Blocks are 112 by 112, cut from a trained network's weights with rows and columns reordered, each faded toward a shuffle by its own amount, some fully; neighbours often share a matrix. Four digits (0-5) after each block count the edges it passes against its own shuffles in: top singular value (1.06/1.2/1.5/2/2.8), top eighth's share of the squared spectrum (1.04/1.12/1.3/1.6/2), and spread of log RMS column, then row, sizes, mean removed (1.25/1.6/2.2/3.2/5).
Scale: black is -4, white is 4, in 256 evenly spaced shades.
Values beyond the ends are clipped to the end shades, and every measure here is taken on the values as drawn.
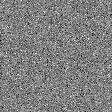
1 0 0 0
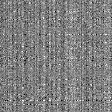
4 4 1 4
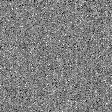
1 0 0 0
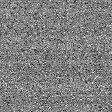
2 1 1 0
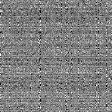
4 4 4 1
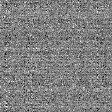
3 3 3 0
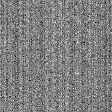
4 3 1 3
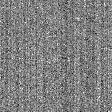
4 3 0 2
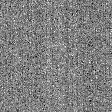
3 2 0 1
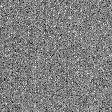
1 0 0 0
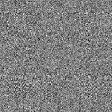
3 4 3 2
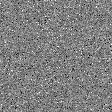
0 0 0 0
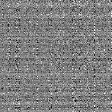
4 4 4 1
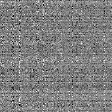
4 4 4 1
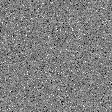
0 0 0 0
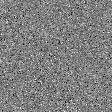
0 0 0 0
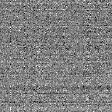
3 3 3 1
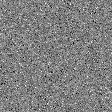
0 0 0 0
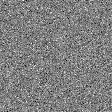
0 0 0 0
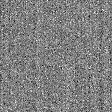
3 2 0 1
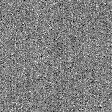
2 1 0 0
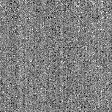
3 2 0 2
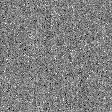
1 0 0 0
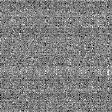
3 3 3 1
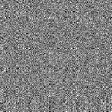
4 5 3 3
